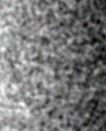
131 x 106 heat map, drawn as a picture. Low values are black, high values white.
There are no regular stripes. Values rise toward the left. No row or column stands out. The ninth with the highest average is the bottom left. The histogram is bell-shaped. The field is mottled with small blotches.
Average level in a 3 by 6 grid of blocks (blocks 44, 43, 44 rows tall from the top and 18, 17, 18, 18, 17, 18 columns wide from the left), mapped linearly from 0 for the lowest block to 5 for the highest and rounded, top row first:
5 3 3 2 1 0 / 4 4 3 2 1 0 / 5 4 3 2 1 0
